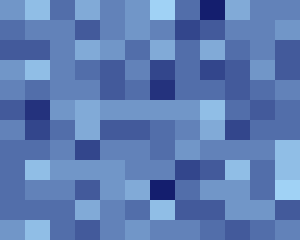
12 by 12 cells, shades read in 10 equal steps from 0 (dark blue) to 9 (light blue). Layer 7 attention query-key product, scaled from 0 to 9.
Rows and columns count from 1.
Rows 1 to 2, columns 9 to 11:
0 7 5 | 3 5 5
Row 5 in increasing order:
1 3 3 4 4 4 4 4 5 5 5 5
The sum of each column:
54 60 58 61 58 61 56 49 52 56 55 63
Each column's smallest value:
3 1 4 2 3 3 0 2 0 2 3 3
